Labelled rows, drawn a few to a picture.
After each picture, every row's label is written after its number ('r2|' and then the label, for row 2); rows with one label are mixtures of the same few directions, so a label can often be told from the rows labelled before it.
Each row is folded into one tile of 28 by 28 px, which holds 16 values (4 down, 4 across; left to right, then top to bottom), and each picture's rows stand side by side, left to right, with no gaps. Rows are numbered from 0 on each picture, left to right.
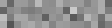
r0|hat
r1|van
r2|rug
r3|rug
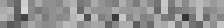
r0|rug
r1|van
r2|rug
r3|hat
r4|hat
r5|rug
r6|van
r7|hat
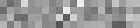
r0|van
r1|rug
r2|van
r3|rug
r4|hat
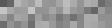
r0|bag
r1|hat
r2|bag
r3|bag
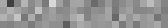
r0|van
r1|van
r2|hat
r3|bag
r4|hat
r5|bag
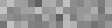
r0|hat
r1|bag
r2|hat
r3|rug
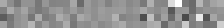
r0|bag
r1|van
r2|rug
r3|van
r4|hat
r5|hat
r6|bag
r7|hat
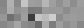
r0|van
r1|hat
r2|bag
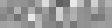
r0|rug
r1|bag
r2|bag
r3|van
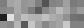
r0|hat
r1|bag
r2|hat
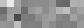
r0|bag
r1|bag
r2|bag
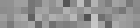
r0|hat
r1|hat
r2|van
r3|hat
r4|bag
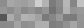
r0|hat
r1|bag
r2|van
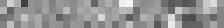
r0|van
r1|rug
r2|bag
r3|van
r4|bag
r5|rug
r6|hat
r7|bag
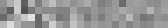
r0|rug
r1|hat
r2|rug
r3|bag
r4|van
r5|bag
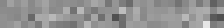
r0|van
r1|hat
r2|rug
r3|van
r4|bag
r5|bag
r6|bag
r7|hat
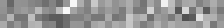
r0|van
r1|hat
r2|bag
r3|van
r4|rug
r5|van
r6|rug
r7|bag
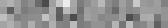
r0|bag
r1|bag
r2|bag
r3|bag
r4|van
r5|rug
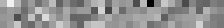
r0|bag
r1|van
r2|hat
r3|rug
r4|van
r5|van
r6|bag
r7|hat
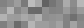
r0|rug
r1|bag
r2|van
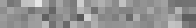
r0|van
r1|bag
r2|rug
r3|bag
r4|van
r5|bag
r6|hat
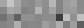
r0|bag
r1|van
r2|hat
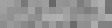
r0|van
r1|van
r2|rug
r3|rug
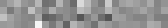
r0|bag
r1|hat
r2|rug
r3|rug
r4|bag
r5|hat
